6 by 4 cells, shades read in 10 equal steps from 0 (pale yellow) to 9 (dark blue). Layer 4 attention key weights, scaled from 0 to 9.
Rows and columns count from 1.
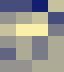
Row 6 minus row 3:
2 4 3 -2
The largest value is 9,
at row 1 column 3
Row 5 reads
6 3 5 3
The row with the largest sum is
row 1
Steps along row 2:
down down up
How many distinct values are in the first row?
3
